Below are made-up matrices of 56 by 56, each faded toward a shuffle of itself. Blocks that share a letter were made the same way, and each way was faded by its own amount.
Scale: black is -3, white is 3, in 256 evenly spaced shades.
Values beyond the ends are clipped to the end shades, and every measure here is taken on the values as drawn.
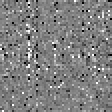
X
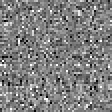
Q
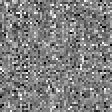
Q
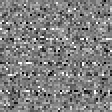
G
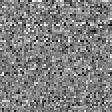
G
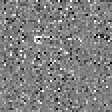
X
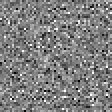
Q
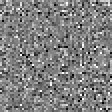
Q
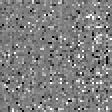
X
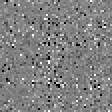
X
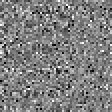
Q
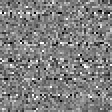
G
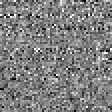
G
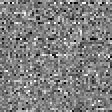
G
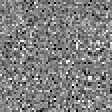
Q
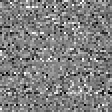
G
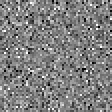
Q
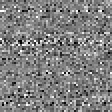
G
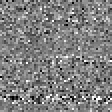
G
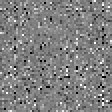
X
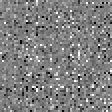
X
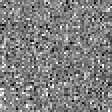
Q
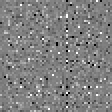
X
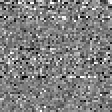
G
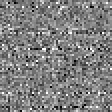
G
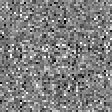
Q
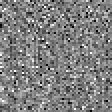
Q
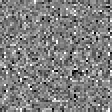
Q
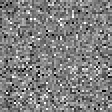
Q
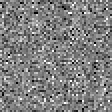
Q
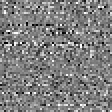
G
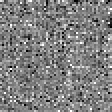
Q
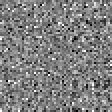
Q
